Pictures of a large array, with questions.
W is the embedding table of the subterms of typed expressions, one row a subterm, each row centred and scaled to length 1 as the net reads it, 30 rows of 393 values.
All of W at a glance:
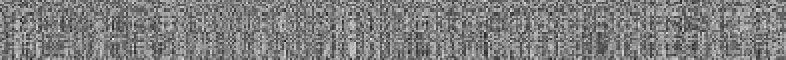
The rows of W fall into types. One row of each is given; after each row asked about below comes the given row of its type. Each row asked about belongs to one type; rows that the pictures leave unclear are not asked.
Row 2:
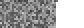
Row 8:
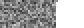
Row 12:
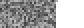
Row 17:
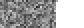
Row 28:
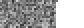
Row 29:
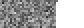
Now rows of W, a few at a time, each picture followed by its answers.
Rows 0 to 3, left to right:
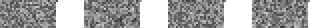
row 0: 28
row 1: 17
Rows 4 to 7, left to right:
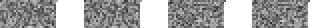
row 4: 12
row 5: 12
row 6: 28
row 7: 28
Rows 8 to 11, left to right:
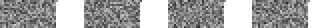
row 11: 8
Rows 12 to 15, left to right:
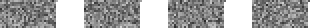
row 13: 12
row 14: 28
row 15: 8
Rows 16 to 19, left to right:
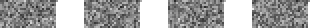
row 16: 29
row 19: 29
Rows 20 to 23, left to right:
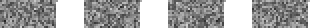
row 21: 17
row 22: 17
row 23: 12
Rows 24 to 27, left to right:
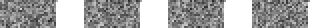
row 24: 17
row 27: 2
